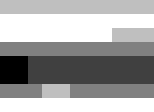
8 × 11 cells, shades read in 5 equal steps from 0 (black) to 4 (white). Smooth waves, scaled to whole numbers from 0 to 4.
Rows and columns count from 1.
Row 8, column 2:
4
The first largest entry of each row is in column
1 1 1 1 3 3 4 1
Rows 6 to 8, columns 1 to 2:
0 0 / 2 2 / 4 4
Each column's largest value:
4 4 4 4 4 4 4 4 4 4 4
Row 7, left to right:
2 2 2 3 3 2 2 2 2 2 2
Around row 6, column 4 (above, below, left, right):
1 3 1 1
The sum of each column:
19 19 21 22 22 21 21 21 20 20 20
